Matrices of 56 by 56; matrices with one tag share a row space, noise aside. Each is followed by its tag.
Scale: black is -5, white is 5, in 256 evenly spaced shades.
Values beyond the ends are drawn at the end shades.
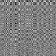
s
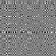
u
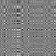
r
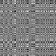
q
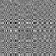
s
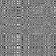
r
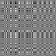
s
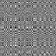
s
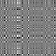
r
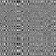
r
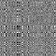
r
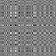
s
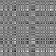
q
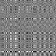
s
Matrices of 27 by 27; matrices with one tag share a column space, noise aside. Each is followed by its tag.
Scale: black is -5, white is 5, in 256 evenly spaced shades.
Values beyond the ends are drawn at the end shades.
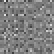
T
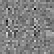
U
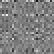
T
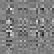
U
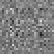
U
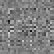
U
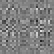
U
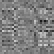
U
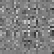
U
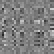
U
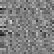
U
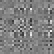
U
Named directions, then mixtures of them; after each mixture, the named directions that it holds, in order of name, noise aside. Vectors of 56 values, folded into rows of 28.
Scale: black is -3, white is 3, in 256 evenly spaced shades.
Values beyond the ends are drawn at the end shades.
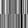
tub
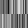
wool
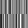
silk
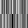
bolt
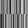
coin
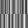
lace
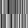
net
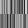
bolt, lace, wool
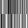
net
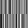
silk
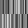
lace, wool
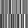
coin, lace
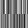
lace, tub, wool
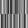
lace, net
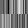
wool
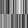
wool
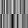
bolt, coin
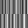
lace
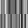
net, tub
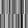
lace, tub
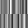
lace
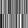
net, silk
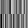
coin, silk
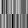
bolt, net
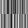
net, silk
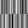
bolt, lace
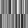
silk, tub, wool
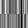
tub
